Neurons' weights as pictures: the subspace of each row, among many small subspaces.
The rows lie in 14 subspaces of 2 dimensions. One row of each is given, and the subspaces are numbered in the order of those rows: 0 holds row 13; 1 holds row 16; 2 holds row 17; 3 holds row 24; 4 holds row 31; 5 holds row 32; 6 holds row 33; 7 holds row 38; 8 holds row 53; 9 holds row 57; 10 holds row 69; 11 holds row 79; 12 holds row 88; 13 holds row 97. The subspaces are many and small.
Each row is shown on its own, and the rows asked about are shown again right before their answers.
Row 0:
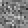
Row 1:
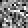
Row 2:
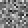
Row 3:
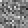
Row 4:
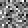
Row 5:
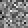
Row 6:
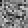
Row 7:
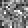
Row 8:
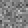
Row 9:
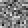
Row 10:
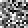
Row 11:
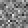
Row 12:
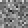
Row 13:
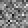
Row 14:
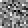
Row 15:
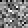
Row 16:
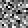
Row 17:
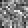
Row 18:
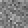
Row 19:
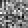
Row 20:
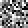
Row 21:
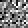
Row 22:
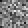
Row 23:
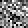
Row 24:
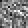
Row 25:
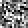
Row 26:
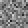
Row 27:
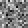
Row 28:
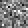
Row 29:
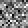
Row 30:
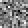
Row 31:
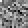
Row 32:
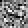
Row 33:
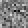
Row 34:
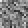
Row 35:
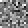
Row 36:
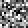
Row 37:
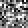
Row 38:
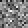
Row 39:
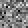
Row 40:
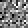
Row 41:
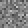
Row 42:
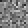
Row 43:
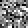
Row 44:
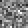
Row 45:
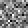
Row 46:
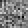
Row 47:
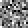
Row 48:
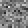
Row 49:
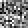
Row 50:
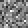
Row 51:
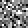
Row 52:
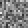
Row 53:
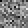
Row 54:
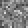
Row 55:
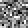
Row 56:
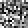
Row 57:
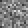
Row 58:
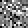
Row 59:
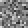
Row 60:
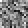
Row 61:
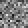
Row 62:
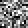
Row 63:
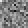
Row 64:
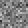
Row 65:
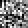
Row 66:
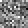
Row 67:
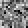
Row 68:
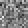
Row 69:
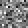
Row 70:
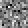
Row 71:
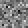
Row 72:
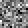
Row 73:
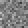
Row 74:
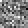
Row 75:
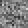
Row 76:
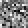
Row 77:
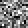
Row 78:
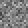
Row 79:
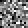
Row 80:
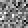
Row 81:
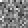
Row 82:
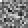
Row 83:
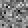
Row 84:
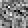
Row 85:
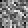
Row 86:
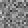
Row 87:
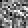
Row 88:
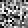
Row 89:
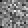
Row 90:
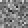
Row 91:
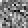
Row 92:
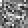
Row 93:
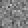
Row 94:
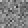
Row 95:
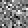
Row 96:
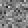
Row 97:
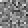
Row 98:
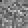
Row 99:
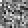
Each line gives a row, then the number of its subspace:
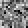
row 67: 2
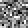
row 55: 11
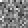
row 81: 5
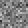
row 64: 4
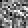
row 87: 3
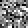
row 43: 10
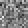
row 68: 5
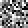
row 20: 0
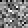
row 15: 7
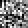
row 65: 12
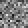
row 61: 1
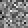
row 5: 3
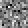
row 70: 0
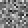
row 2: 10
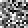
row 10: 9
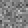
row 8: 4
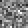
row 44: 4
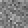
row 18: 1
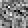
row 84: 3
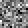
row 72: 4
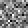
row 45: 0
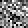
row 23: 1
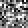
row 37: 5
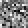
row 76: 6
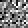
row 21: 13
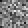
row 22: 9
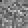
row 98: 4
